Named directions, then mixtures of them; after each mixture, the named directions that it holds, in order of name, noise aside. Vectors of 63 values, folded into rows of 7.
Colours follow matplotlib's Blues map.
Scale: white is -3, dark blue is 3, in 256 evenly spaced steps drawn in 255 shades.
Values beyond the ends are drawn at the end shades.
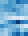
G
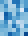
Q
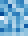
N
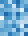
N, Q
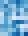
G, Q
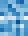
G, N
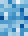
G, N, Q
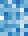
N, Q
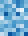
G, N, Q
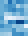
G, Q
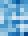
G, Q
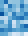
G, N, Q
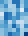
Q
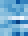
G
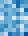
G, N, Q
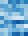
G, N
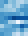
G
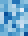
Q
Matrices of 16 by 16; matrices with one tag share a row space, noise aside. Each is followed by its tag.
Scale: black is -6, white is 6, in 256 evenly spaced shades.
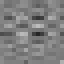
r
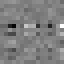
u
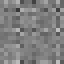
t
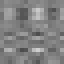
r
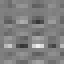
r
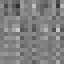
t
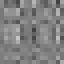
t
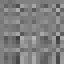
t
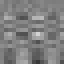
r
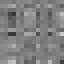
u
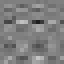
r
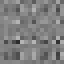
t
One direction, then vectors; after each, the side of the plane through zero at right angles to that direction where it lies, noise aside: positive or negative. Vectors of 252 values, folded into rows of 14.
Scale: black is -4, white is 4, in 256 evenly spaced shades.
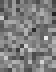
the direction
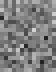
negative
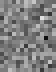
negative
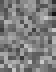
positive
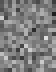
positive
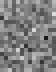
negative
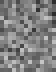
positive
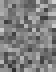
negative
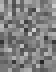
negative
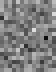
negative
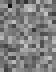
positive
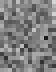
negative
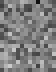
positive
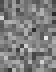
positive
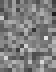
positive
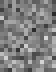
positive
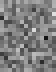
negative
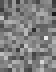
positive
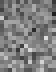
positive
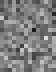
positive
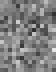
positive
